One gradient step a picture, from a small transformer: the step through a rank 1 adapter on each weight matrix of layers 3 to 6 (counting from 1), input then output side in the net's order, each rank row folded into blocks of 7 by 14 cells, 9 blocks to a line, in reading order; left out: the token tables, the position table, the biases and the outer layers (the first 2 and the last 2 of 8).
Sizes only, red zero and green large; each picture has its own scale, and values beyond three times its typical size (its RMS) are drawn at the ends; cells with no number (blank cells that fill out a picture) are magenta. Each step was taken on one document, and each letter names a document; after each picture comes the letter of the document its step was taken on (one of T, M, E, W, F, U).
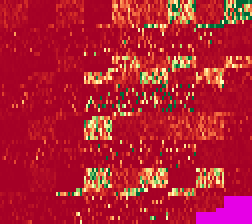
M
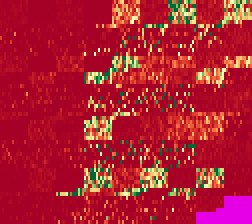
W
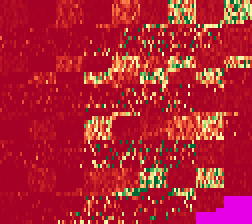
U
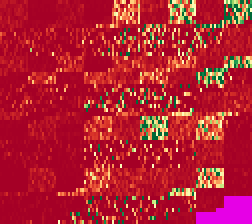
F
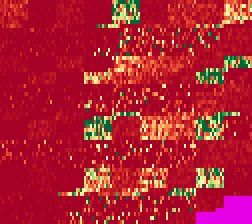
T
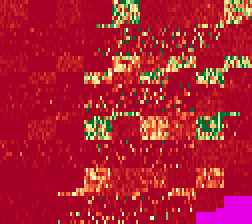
T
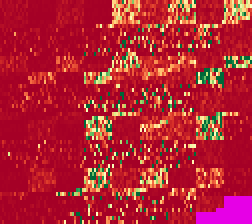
M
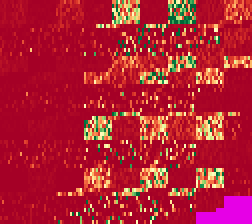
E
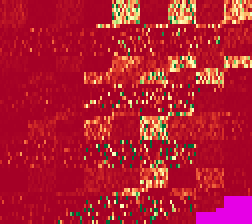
E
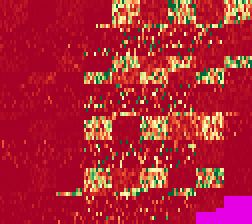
W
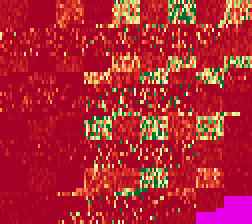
F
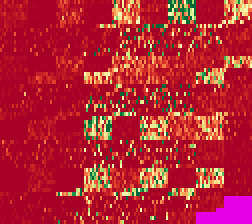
W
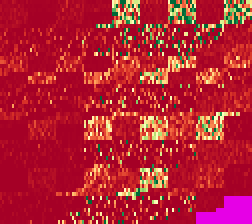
F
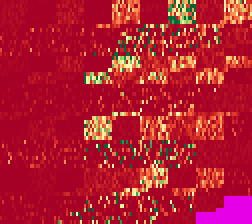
E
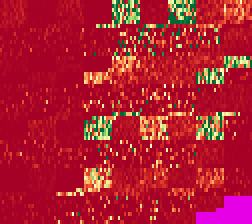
E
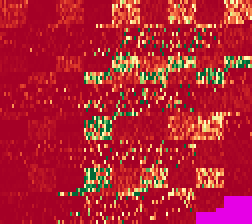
U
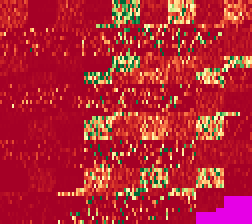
F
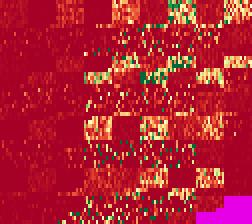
W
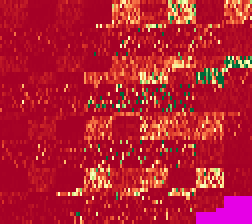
M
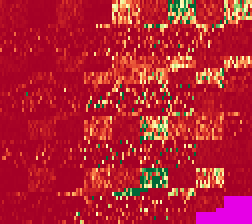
M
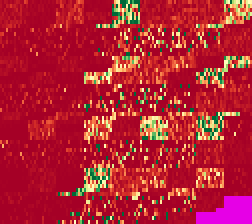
T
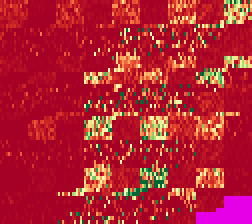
T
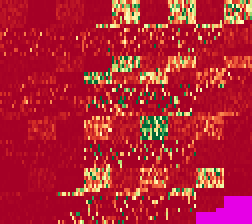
F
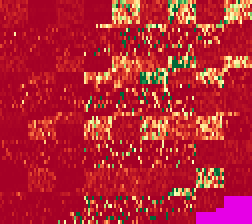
M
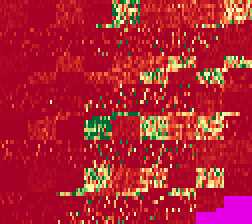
T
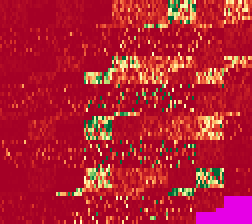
M
